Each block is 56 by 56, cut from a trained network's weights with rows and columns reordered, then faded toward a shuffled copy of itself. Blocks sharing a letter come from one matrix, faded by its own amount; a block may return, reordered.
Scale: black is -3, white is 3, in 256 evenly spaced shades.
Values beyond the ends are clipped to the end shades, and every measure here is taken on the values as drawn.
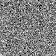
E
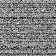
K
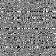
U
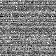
K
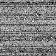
K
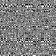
U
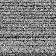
K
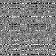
U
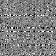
U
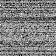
K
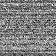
K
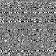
U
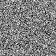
E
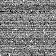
K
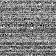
K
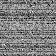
K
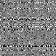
U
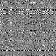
U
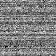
K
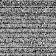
K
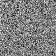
E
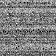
K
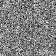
E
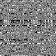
U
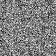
E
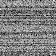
K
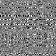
U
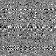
U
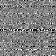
U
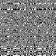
U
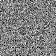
E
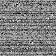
K
